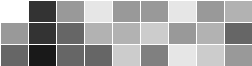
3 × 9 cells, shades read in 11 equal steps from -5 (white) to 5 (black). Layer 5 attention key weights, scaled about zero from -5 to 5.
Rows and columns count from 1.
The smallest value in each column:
-5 3 -1 -4 -3 -3 -4 -3 -2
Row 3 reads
1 4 1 1 -3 0 -4 -3 -1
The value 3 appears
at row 1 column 2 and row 2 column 2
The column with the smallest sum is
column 7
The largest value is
4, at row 3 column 2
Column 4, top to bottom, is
-4 -2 1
